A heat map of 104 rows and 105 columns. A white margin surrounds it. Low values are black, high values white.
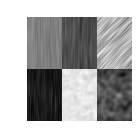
It is made of 2 by 3 panels. Panel 1,1: middling, streaked downward, faint in contrast. Panel 1,2: low, streaked downward, faint in contrast. Panel 1,3: high, slanting up to the right. Panel 2,1: very low, streaked downward, faint in contrast. Panel 2,2: very high, blotchy, faint in contrast. Panel 2,3: low, blotchy.
